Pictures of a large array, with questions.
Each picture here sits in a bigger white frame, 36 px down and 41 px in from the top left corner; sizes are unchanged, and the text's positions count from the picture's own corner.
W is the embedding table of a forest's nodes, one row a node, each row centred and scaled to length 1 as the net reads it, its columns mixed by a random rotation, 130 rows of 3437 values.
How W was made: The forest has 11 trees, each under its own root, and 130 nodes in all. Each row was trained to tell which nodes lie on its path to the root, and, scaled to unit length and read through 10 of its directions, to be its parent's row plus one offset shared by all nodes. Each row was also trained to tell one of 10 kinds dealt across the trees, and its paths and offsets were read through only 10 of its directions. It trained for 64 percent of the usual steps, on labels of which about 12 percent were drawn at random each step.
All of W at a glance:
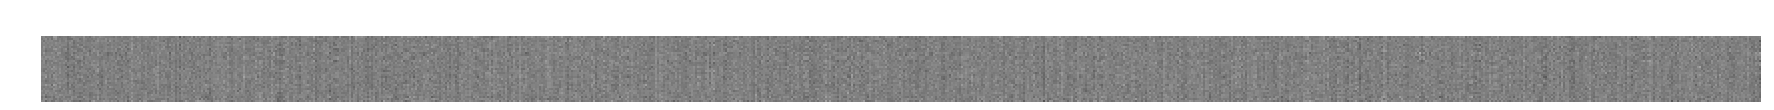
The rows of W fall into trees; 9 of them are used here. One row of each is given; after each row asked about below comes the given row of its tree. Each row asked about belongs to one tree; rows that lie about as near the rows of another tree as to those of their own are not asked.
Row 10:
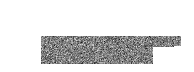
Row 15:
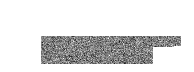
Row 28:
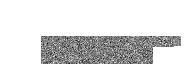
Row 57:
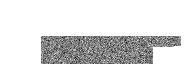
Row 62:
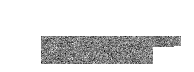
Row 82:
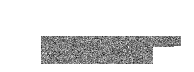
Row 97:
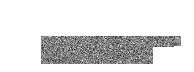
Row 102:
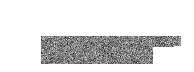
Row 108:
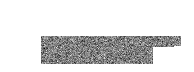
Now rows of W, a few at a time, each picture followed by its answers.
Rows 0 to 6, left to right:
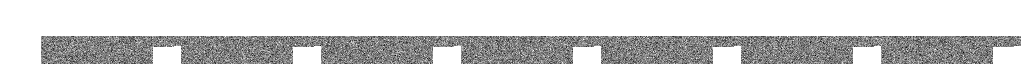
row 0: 15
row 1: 108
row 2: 15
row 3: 28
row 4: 97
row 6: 28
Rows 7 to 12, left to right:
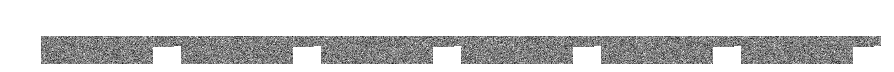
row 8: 82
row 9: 28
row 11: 82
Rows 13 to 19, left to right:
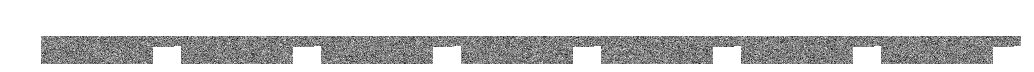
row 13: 28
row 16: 28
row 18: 10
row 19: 97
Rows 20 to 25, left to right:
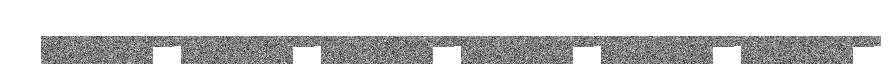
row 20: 15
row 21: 62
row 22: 82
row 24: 10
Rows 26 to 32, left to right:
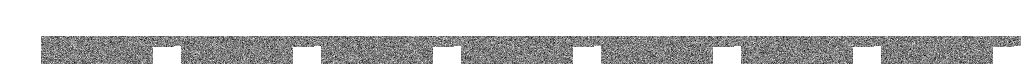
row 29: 15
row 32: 57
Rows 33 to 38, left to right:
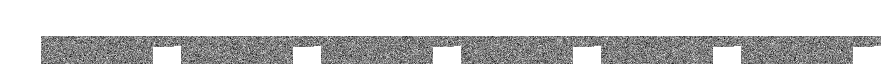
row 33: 15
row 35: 57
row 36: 15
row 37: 28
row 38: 15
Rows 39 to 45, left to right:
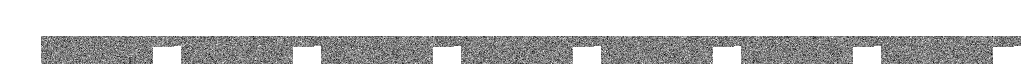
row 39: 57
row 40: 15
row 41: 82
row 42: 82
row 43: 82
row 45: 82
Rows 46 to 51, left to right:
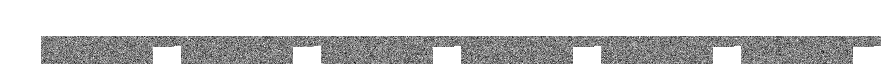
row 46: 97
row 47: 57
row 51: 28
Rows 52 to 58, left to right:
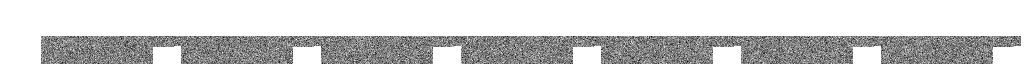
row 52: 10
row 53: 28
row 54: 57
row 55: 57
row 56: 15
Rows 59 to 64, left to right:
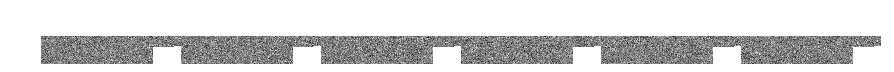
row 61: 97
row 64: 15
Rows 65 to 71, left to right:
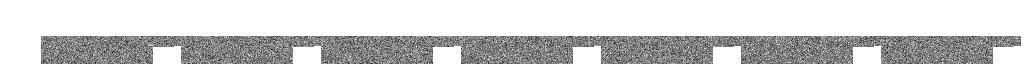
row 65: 62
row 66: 15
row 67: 28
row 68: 102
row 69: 82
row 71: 15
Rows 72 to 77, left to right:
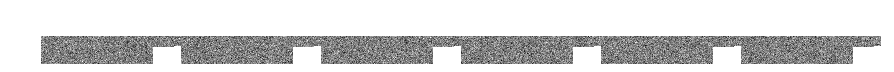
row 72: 10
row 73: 57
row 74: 57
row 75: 102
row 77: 97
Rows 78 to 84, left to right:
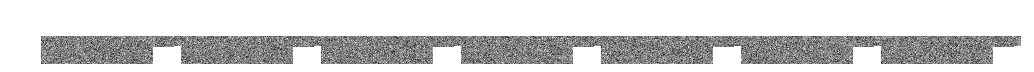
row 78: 82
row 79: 10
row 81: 97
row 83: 97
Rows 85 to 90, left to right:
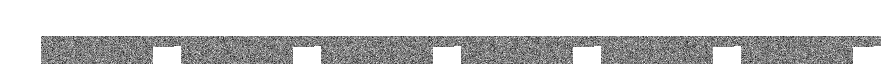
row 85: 15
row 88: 82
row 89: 10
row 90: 28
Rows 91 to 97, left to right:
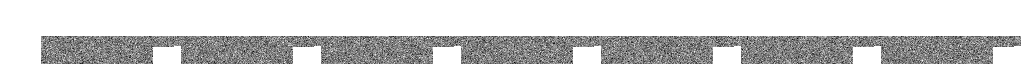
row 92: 62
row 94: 57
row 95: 102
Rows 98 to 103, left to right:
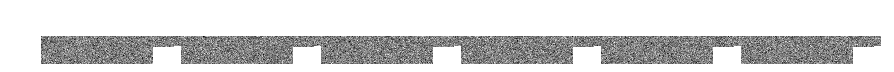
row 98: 82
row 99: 97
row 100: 57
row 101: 82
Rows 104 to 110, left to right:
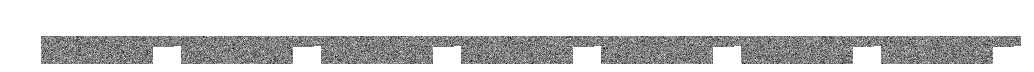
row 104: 28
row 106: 62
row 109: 57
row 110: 82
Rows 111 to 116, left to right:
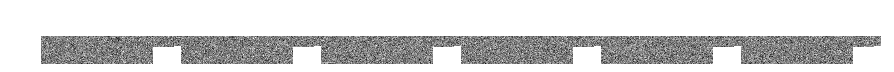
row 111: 82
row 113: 15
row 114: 10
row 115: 62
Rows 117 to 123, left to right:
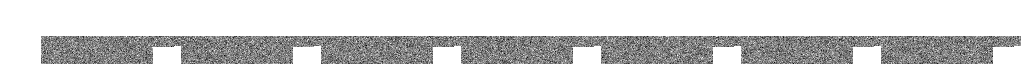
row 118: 57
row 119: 102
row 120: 28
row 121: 28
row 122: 28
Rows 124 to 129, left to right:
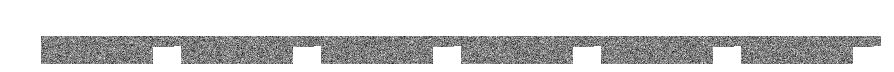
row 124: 108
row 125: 57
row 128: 62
